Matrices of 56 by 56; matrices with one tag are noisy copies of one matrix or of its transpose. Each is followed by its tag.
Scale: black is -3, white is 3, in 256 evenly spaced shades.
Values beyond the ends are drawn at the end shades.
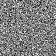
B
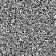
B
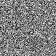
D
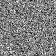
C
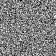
B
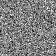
C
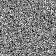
C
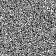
C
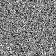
C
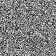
D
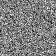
C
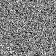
C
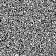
B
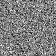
C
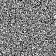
B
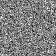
C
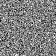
B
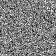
C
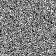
C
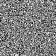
B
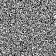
B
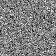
C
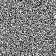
B
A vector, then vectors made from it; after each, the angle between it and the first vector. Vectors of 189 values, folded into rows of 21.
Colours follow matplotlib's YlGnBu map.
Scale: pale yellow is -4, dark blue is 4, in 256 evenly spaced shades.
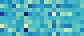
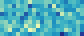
partly aligned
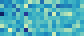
nearly parallel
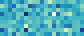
nearly parallel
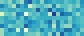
nearly opposite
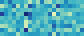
nearly parallel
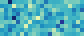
orthogonal
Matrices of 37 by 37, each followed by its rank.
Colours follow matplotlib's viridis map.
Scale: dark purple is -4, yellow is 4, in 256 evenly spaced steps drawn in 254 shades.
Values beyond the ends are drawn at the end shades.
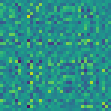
five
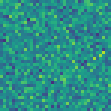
full rank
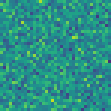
full rank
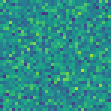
full rank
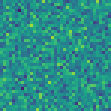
full rank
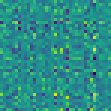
five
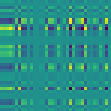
one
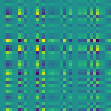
one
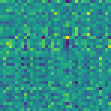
five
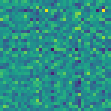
five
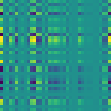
one
